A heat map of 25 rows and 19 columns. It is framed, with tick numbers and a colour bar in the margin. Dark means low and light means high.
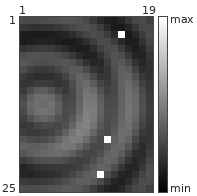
Average level on the scale: 30%. Rings: centred on the middle left. Lone odd cells: 3, each higher than its neighbours. Histogram: skewed, a long tail of high values.
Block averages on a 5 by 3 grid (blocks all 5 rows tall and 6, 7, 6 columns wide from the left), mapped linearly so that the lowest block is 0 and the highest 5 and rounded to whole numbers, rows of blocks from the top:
0 1 1
2 2 2
4 4 4
3 5 3
1 3 1
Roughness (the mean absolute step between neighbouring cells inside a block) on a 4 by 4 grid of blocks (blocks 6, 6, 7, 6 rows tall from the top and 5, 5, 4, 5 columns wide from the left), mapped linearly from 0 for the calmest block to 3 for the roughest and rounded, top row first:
0002 | 0000 | 0020 | 0030
